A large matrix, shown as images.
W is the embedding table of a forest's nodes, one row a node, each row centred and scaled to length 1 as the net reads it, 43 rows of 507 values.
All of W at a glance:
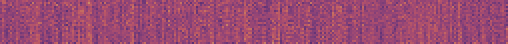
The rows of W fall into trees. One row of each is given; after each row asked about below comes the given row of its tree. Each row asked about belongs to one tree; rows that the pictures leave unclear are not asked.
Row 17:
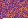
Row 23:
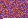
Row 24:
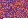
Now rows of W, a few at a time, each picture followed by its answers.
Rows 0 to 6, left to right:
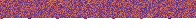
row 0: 17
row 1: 24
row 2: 23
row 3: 23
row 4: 17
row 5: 17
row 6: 24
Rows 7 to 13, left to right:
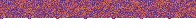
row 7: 24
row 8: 24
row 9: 17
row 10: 24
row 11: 24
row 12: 24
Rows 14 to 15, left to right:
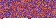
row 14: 24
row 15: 23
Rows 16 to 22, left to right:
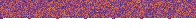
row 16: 23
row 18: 17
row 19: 24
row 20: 24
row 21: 24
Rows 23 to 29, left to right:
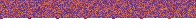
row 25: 24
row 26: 17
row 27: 23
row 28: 17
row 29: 17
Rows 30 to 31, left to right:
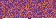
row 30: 17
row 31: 24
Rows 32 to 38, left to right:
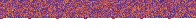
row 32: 17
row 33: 17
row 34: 17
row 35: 24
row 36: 17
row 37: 17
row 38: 17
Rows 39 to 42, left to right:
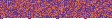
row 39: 24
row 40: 17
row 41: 24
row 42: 17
